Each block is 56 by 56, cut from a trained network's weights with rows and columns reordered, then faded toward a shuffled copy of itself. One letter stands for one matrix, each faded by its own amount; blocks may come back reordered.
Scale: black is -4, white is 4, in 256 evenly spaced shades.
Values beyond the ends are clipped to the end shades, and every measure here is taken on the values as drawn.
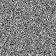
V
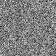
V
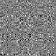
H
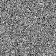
V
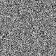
V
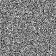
V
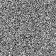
V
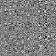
H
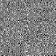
H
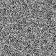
V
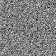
V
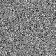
V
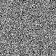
V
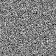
V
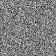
V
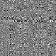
H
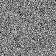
V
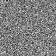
V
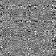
H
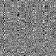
H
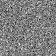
V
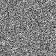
V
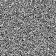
V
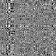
H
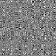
H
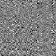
H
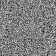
V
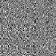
H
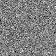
V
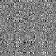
H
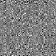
H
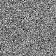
V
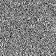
V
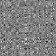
H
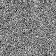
V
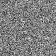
V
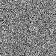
V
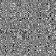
H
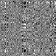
H
